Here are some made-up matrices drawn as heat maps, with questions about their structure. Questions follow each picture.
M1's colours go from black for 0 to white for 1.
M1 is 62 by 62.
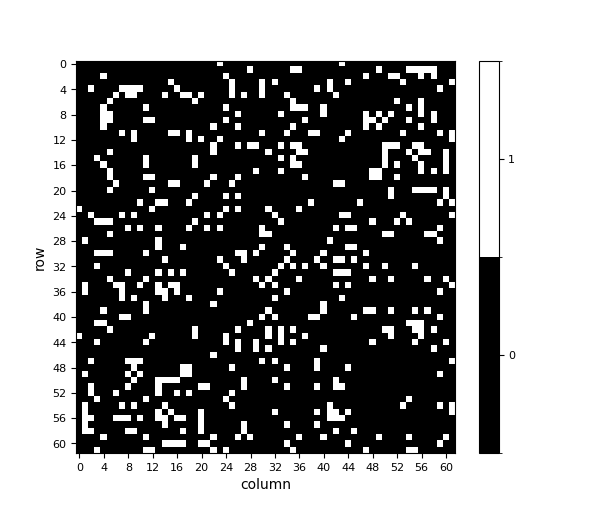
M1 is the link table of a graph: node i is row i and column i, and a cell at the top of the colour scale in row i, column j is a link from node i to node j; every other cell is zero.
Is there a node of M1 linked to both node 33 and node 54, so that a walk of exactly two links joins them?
yes
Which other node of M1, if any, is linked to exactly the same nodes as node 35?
none
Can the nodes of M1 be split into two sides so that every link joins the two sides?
no
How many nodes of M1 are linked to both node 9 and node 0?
0
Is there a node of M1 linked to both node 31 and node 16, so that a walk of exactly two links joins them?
no
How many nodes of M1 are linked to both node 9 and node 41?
2
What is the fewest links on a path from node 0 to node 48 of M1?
4
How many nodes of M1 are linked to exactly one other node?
1
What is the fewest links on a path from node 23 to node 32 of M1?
2
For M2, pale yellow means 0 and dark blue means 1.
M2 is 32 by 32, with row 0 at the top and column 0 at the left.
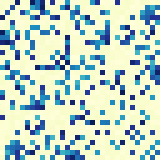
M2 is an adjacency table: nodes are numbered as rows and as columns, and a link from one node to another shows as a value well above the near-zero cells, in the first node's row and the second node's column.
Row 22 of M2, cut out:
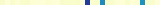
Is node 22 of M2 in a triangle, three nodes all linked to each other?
no
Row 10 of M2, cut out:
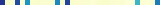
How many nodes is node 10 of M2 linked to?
7
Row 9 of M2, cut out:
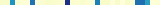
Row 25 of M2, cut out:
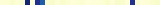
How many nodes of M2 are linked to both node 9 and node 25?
0
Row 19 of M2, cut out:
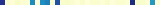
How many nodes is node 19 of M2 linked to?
7
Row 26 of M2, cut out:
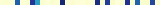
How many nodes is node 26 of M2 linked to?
9
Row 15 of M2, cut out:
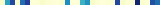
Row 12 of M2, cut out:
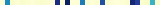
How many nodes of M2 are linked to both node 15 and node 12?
5
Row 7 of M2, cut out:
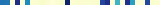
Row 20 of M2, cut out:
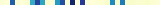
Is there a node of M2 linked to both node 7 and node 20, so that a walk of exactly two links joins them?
no
